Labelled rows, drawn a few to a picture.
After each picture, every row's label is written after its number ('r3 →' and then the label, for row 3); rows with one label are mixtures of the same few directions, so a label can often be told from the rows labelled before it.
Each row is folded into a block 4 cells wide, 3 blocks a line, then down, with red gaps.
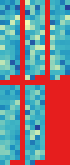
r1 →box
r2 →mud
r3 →box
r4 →box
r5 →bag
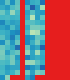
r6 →mud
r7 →box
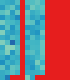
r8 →bag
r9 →box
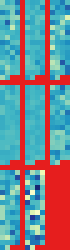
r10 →bag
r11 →box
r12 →box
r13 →mud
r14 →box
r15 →mud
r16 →box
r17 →bag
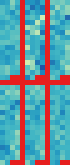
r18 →mud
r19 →box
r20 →box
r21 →box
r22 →box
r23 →bag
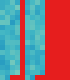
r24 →box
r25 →mud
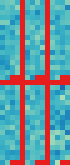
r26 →box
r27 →mud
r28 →box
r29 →bag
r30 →mud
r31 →mud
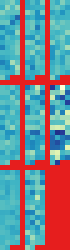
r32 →box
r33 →bag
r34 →mud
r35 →bag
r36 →mud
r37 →mud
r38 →bag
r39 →bag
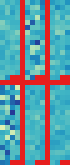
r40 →mud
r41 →bag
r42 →box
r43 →bag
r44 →box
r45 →mud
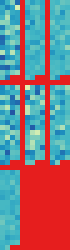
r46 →box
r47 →bag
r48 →mud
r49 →bag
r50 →mud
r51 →bag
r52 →mud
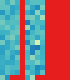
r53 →mud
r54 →bag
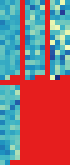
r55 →mud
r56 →box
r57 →mud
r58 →box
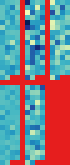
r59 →bag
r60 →mud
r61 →mud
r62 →bag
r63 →bag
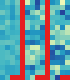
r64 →bag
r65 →mud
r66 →mud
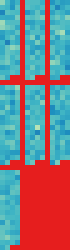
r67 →mud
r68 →bag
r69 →box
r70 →bag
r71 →bag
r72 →mud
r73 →box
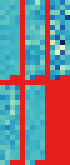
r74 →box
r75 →mud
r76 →bag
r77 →bag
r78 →mud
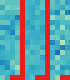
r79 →box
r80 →mud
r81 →bag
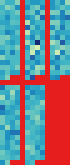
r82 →box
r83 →bag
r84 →bag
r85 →mud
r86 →box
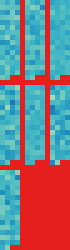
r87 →bag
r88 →box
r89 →mud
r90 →bag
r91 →bag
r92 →mud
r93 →box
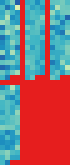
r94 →box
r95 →box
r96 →box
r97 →mud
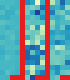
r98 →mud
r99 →mud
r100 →mud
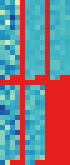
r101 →bag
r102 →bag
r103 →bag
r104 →mud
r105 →box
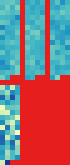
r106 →box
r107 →box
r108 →mud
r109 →mud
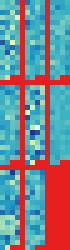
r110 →bag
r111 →mud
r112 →box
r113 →box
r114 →bag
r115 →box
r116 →mud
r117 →bag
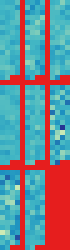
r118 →box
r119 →box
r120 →mud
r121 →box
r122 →bag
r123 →bag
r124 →box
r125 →mud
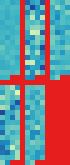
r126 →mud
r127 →box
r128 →box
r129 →box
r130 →bag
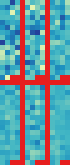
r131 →mud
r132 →box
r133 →bag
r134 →box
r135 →bag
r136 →box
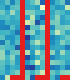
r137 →mud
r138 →box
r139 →box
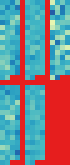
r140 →box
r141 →bag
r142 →mud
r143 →box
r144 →box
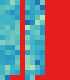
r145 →mud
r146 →box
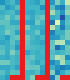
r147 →box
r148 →box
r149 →bag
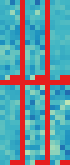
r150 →mud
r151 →mud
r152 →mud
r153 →box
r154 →box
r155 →box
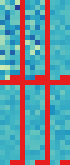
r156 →box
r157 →bag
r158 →mud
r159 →bag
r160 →mud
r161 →mud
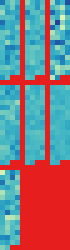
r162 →mud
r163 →mud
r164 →bag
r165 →box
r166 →mud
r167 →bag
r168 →mud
